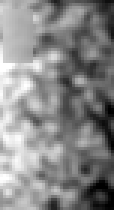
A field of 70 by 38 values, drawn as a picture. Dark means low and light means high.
The top left is the calmest part. In the top left lies a patch that is calmer than the rest. There is an overall slope up to the left. The ninth with the lowest average is the bottom right. The texture is blotchy.
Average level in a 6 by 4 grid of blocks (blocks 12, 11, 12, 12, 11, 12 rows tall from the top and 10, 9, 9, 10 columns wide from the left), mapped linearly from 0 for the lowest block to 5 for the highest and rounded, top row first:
4 3 2 1 / 5 3 2 2 / 5 3 2 2 / 5 3 2 1 / 5 4 3 1 / 4 3 2 0
